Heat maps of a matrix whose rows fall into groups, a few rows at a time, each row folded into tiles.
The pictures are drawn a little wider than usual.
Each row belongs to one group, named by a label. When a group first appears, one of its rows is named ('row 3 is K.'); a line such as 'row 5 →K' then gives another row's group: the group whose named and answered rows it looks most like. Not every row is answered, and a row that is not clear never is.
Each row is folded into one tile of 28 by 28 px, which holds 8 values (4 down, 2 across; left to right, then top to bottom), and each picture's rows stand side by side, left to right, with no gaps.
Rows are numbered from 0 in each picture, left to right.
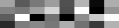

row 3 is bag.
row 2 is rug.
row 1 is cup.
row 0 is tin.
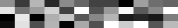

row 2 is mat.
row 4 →cup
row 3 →bag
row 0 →tin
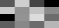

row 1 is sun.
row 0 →cup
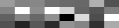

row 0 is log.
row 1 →log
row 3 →tin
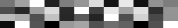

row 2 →rug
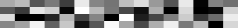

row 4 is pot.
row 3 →sun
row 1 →cup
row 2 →rug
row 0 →pot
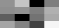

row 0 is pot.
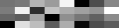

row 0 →mat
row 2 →log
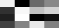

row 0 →tin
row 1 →cup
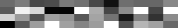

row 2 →rug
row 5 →rug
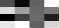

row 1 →pot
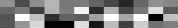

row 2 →mat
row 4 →bag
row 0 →tin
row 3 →bag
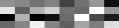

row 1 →cup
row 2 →bag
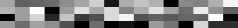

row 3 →log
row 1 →sun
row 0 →cup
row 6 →mat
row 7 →pot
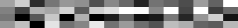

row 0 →pot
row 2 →cup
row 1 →bag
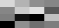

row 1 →cup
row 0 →mat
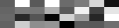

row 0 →pot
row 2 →mat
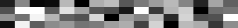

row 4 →rug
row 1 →sun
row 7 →tin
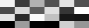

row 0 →mat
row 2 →rug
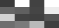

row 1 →rug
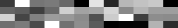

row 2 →sun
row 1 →bag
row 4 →mat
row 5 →log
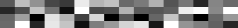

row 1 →tin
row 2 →rug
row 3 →pot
